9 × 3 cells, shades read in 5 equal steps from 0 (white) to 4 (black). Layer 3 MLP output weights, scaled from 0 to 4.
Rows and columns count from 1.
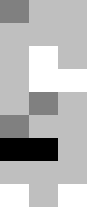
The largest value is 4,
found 2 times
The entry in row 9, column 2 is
1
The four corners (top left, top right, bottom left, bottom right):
2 1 0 0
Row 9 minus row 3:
-1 1 -1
